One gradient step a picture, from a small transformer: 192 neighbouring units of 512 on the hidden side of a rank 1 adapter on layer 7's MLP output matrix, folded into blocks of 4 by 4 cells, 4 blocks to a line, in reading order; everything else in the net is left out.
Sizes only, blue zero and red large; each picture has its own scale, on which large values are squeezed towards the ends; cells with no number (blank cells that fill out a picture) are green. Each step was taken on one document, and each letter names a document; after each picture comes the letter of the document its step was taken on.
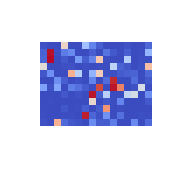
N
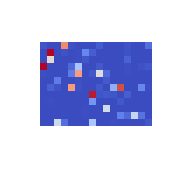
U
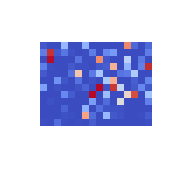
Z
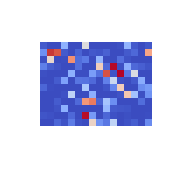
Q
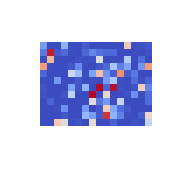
Z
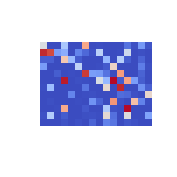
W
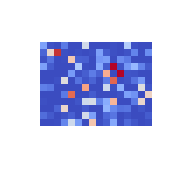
Q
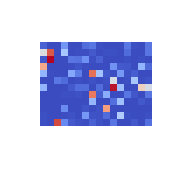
N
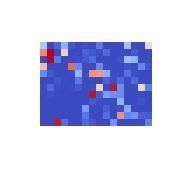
U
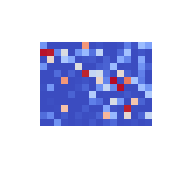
W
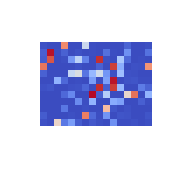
N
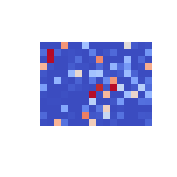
N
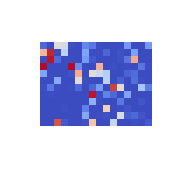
U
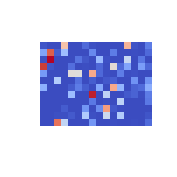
N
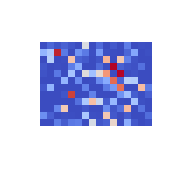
Q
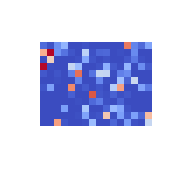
U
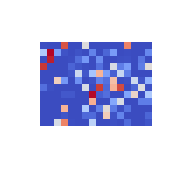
Z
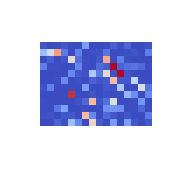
Q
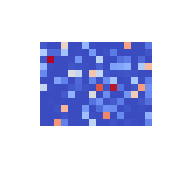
N
